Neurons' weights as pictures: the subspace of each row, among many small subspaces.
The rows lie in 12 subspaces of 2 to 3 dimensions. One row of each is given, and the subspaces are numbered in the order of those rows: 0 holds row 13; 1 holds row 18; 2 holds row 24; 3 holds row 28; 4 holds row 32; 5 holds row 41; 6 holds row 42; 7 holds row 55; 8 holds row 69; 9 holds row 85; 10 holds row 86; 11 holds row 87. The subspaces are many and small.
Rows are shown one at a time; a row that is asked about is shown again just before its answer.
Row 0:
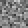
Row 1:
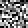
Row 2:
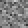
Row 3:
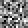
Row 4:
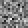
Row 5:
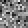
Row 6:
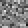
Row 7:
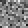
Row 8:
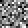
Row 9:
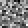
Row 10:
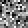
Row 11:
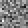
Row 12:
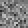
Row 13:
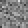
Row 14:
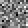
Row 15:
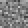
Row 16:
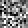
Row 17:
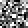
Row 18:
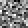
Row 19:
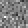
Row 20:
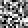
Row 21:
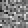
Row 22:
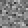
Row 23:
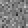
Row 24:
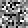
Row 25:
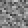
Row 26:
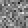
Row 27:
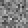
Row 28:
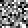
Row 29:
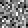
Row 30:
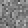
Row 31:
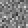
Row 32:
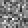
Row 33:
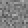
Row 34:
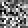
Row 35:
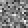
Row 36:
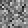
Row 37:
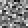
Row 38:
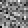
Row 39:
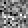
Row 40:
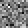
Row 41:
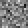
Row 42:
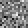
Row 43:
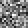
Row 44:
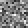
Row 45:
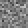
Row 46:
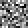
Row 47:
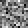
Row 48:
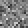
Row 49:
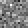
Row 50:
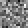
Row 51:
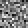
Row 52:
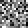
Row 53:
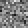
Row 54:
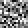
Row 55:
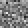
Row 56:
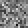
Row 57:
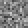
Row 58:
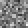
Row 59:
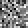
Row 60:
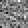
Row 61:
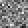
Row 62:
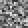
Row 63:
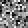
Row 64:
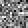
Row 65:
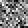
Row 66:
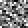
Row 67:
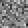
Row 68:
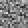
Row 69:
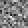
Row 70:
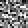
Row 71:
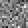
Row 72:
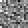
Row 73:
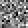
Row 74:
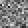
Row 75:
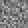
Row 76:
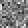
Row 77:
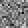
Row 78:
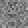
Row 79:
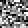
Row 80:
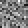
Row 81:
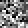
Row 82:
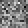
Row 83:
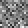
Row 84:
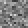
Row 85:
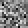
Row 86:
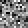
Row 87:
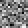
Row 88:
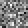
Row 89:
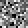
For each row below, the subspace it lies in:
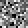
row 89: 2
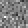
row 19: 6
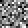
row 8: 3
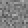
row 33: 7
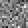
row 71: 7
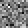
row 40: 11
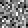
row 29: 6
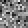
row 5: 10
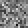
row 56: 9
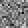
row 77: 11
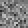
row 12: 9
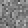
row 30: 10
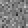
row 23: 6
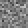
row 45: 5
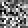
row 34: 9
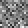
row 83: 9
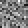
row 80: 0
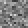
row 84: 8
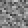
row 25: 8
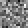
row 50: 5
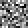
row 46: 5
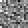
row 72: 0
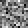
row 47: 5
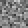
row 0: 1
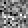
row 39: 9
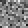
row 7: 7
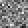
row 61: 11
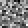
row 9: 1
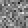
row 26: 3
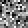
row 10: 10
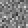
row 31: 6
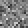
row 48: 9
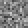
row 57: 4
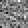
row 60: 0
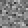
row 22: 1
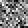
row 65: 9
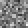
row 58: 6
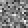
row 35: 3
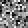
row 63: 10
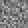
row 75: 8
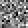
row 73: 2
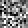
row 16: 9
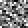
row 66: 8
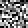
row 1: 7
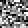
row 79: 11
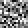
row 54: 8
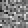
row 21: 0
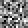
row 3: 4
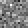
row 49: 10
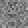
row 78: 2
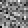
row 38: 0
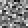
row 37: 1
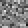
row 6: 1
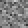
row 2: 8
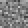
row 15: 7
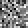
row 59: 0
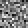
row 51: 7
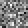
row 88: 2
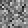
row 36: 0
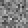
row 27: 4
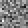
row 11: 0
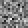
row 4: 4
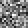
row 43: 11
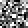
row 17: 6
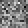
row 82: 2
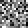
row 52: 2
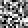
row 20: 4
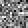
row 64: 3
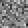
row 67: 1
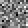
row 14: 2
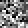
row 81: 2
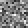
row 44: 3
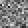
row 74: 11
